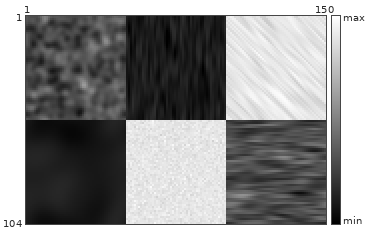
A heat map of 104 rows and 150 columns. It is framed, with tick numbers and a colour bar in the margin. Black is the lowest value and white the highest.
The table splits into 2 rows of 3 panels. Panel 1,1: low, blotchy. Panel 1,2: very low, streaked downward, faint in contrast. Panel 1,3: very high, slanting down to the right, faint in contrast. Panel 2,1: very low, smooth, faint in contrast. Panel 2,2: very high, fine-grained, faint in contrast. Panel 2,3: low, streaked across.
